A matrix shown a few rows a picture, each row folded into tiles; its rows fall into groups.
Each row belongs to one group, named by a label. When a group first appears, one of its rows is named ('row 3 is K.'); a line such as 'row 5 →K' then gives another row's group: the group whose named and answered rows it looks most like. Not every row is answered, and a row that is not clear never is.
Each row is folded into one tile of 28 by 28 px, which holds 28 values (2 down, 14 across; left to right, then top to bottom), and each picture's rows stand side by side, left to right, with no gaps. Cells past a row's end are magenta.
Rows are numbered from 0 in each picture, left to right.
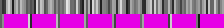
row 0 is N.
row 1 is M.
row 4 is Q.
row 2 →M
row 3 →M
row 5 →N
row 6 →N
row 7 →Q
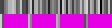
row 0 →M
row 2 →Q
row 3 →Q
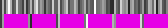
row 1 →Q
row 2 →N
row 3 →N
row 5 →M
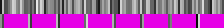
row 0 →M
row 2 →M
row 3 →N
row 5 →N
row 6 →Q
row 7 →N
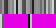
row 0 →M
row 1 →N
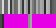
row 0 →Q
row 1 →M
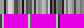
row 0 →N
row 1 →M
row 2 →M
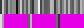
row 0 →M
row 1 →N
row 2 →Q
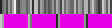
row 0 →M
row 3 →Q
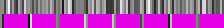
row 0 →Q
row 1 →N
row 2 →M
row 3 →M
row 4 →M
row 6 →N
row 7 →Q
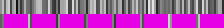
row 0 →Q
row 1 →M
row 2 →N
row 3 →N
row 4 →Q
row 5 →M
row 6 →M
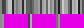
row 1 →N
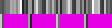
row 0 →M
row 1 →Q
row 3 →M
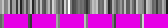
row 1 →Q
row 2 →M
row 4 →Q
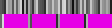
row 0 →N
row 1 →Q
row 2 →Q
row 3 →N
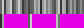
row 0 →N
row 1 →N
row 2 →Q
